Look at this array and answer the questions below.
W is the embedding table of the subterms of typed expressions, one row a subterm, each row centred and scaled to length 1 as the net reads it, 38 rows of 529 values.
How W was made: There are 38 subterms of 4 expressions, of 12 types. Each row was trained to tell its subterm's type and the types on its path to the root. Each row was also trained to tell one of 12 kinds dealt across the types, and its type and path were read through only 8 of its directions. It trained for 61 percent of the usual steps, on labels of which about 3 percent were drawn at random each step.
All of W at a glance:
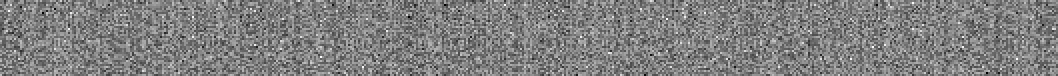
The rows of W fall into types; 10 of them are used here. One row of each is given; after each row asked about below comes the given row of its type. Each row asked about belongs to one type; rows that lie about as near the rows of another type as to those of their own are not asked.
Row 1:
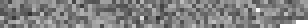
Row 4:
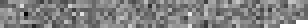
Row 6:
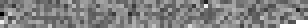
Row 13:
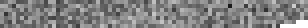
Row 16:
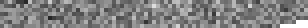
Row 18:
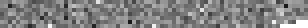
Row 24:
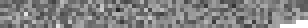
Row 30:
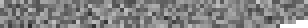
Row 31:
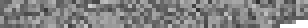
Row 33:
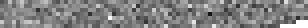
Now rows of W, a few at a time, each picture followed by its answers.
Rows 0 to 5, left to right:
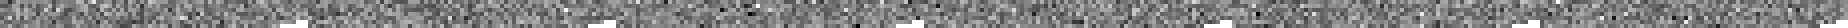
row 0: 16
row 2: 30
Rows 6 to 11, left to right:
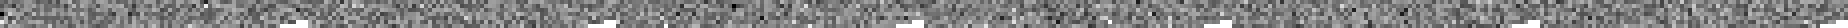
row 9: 1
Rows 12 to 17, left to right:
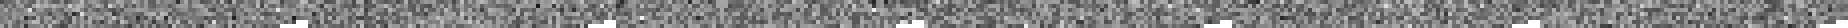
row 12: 33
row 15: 31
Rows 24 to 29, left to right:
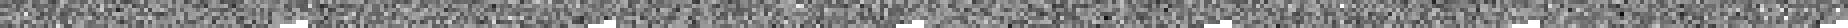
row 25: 30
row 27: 33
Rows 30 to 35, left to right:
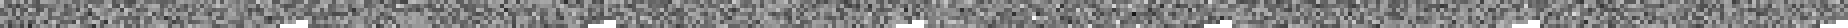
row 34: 24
